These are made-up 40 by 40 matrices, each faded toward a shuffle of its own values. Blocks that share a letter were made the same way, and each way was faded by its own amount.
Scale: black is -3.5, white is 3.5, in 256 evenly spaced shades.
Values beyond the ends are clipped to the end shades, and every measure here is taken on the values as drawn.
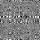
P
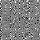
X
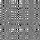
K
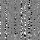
X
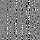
X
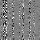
X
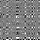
K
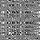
P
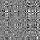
P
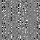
X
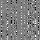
X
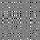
K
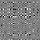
K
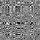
P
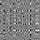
P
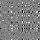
K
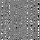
X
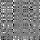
K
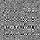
P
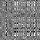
P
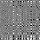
K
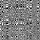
P
